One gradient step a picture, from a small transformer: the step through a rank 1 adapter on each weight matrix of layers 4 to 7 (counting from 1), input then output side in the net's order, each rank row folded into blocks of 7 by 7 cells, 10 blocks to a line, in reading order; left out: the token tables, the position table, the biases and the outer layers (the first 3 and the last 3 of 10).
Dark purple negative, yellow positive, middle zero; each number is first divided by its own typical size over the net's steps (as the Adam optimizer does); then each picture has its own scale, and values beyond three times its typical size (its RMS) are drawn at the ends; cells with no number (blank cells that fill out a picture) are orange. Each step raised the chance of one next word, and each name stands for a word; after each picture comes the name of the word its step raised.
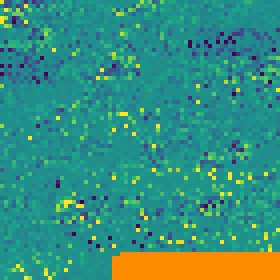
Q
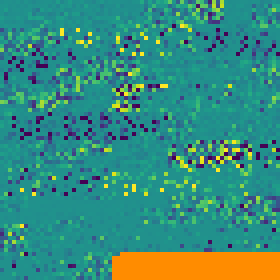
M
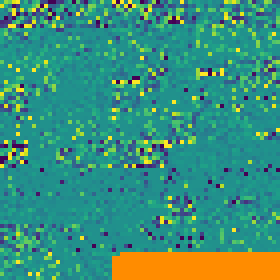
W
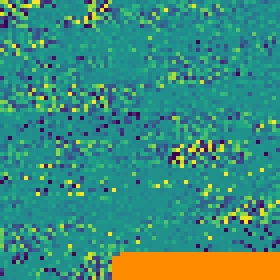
M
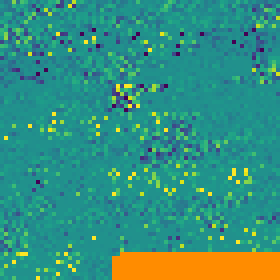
Q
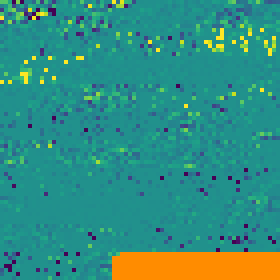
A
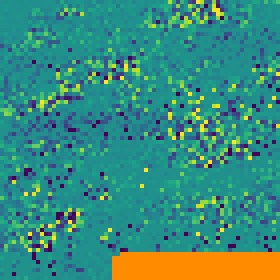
M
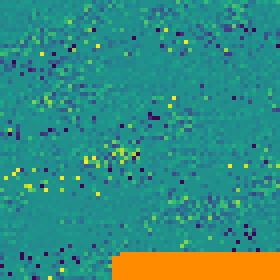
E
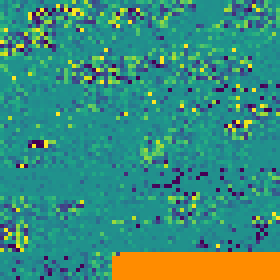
W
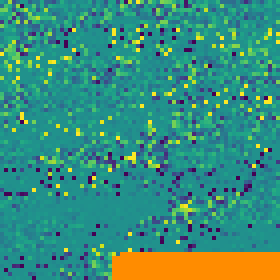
W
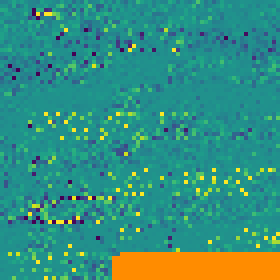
Q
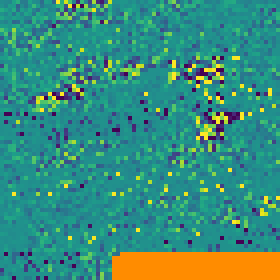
M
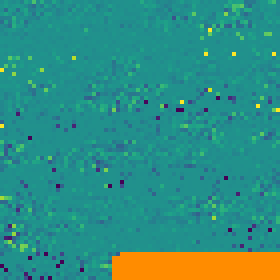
A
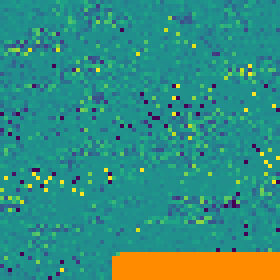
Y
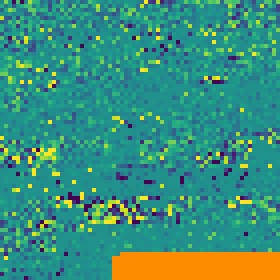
W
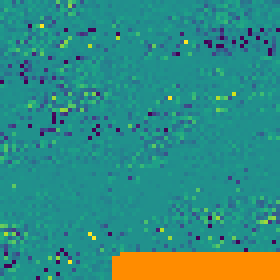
E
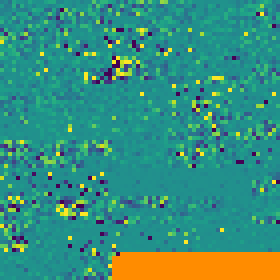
Y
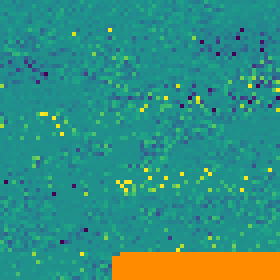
Q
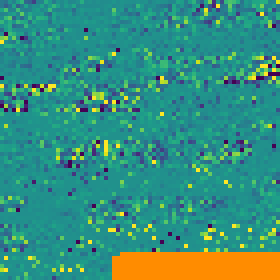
Y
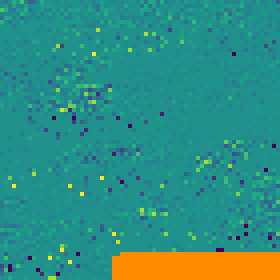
E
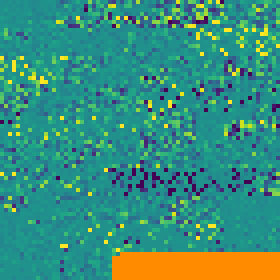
W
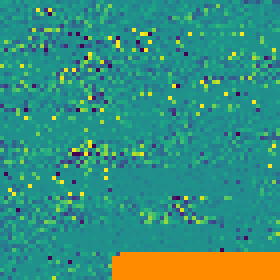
Y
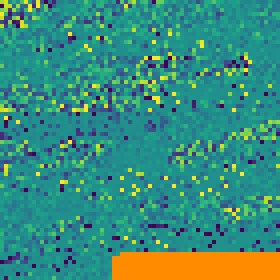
M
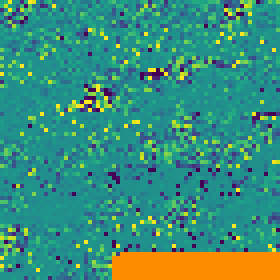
W
